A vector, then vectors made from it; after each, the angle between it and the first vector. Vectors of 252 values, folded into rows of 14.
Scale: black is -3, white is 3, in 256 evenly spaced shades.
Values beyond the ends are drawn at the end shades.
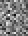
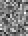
partly opposed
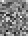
partly opposed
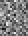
nearly parallel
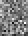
orthogonal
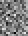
nearly opposite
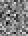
nearly opposite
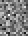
nearly parallel
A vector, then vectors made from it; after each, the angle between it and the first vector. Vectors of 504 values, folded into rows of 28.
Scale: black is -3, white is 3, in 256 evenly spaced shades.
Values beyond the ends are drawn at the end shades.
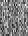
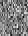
partly opposed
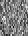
partly aligned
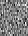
partly aligned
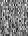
nearly parallel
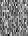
nearly parallel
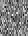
orthogonal
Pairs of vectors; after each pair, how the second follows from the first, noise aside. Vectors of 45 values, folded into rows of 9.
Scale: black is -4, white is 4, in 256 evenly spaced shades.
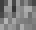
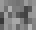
wrapped around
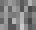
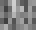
reversed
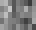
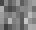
reversed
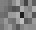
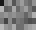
wrapped around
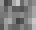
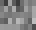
sign-scrambled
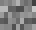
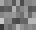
reversed
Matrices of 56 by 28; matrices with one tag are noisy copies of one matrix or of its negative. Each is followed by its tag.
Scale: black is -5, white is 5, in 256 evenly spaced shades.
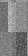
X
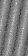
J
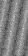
J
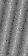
J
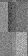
X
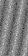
J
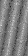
J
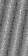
J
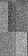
X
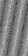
J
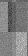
X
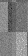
X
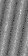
J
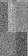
X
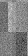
X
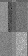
X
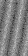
J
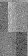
X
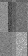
X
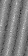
J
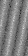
J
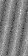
J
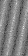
J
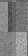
X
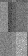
X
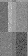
X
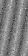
J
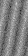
J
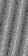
J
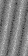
J
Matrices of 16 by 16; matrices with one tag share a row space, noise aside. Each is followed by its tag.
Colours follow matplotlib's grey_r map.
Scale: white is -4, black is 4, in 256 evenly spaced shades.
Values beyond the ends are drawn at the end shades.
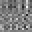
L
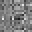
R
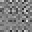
L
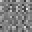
L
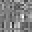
R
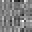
R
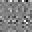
L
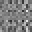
L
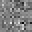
R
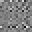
L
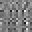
L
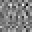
L
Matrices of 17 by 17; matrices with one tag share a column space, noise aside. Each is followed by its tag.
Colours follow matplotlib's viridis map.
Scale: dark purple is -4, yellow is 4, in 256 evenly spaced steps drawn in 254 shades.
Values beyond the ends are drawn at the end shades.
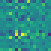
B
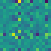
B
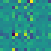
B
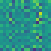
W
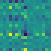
B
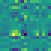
B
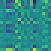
W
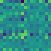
B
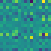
B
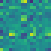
B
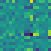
B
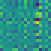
W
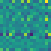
B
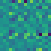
B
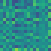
W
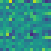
B
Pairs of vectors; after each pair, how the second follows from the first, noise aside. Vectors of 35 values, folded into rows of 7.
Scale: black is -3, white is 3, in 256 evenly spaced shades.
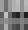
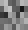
shuffled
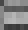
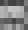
reversed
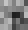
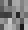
shuffled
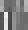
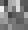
shuffled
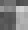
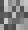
shuffled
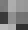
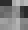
reversed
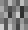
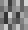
reversed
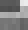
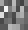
shuffled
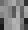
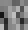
shuffled
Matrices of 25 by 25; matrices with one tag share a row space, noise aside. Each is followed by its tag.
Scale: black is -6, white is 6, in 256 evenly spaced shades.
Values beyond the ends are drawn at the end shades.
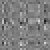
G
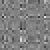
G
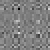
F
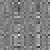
F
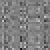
G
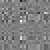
G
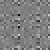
F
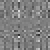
F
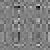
F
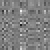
G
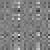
F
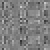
G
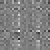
F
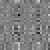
F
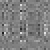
G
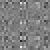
G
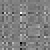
G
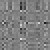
G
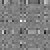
G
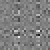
F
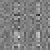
F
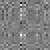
G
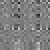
F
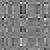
G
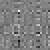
F
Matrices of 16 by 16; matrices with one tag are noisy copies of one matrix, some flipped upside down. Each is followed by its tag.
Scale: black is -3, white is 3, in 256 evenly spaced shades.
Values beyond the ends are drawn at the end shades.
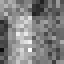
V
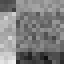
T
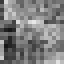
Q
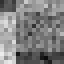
T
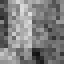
V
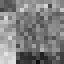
T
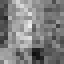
V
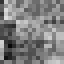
Q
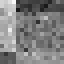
T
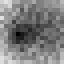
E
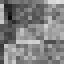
Q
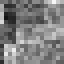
Q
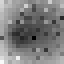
E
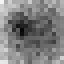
E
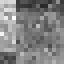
T
